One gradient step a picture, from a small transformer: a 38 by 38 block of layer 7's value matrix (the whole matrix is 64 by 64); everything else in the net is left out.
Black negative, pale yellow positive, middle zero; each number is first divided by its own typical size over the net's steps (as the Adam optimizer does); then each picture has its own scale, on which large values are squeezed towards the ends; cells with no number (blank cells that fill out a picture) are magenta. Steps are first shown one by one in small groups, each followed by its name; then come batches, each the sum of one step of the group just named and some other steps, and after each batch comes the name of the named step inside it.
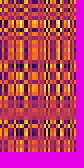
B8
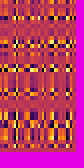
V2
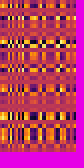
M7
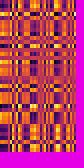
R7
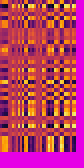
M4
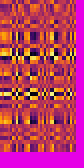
R7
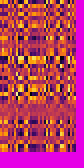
B8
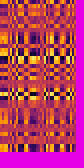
V2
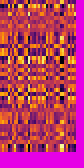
R7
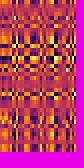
V2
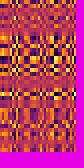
V2
